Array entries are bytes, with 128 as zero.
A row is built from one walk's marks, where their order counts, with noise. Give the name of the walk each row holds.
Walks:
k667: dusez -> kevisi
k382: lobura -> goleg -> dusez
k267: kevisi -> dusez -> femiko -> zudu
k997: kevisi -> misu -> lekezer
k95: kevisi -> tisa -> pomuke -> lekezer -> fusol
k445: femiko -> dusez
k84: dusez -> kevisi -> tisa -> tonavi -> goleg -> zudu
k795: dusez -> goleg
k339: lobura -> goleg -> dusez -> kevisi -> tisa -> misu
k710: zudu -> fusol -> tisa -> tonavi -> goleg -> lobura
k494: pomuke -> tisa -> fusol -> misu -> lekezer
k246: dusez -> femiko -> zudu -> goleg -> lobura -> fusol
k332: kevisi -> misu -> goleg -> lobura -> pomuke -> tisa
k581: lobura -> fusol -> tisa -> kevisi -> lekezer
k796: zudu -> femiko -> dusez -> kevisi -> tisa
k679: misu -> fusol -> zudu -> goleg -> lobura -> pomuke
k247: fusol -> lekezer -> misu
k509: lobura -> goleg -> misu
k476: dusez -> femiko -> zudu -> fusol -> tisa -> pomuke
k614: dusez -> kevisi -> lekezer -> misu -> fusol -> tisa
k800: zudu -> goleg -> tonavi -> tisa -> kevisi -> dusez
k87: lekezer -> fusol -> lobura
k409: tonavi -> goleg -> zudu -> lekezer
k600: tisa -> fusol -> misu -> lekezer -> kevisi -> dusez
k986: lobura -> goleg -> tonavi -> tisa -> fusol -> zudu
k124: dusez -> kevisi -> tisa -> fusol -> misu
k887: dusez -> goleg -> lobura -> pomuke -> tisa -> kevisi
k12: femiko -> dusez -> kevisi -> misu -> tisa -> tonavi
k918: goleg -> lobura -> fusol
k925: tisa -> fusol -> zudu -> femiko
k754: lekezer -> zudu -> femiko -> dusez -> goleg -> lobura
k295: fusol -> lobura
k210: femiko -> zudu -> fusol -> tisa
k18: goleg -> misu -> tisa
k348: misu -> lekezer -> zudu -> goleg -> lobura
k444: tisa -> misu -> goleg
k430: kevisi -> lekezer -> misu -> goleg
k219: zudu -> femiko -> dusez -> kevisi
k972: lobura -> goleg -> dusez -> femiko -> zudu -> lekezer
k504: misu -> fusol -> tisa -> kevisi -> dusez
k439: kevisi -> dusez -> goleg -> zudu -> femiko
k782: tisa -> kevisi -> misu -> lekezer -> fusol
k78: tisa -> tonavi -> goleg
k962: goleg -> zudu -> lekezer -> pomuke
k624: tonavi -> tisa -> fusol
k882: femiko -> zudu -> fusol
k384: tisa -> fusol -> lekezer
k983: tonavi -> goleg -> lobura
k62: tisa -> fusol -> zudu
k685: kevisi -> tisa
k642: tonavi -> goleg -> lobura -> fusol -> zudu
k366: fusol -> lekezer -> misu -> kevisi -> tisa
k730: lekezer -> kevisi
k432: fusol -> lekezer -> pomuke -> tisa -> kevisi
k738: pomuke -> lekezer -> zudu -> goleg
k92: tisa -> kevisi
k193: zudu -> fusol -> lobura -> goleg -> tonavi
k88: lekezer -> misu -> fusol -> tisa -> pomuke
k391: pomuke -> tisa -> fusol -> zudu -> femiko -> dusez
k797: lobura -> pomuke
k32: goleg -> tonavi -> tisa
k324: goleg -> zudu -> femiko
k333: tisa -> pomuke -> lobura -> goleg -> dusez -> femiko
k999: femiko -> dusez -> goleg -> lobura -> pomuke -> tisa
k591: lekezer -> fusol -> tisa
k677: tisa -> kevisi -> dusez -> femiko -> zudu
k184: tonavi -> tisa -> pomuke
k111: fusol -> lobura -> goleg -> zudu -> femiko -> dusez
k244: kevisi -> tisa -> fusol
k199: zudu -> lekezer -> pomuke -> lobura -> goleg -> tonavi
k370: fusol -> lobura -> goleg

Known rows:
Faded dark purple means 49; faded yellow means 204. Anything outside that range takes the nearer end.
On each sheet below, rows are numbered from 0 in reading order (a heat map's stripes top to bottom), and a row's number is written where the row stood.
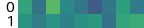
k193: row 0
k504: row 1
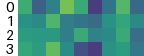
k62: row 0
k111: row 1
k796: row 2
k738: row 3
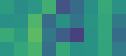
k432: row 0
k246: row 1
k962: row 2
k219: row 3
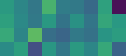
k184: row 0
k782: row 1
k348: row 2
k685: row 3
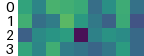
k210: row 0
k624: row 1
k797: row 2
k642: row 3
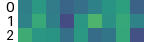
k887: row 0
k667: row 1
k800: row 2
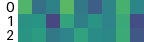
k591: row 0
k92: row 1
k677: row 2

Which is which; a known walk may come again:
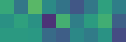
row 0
k193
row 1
k795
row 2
k983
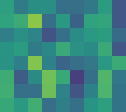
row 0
k986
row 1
k324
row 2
k382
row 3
k677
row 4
k679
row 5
k62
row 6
k384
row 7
k754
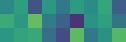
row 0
k685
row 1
k962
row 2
k997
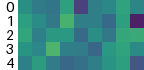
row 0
k581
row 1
k184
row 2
k366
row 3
k111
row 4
k887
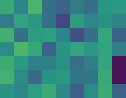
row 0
k348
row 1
k332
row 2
k710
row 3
k267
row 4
k32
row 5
k78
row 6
k391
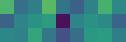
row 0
k591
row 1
k797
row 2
k918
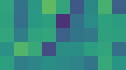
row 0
k925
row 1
k87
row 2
k88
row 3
k439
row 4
k600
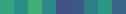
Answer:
k199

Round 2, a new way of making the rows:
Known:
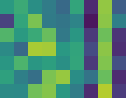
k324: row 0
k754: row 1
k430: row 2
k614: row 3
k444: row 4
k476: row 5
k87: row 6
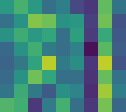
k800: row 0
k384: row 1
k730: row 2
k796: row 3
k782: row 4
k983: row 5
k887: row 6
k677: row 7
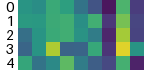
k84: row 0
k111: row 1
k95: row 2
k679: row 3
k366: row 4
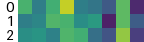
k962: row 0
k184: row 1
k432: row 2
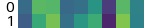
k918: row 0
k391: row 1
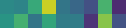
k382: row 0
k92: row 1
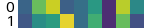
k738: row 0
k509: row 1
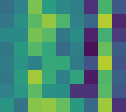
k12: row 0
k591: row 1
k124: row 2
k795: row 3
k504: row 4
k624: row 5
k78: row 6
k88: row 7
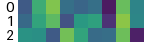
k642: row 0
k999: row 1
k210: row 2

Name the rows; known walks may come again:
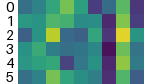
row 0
k710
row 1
k295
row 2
k679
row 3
k439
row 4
k797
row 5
k12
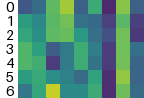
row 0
k997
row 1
k409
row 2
k247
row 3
k267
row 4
k677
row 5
k324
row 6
k445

